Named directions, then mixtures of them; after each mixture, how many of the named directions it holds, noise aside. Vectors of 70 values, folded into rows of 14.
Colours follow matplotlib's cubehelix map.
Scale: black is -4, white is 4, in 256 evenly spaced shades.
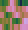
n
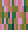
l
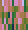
one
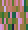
one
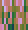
one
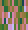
one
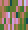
two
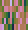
two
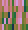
one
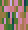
two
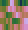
one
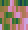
one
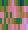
two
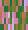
two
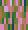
two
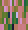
two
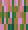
one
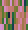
two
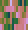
two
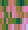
two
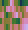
one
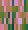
one
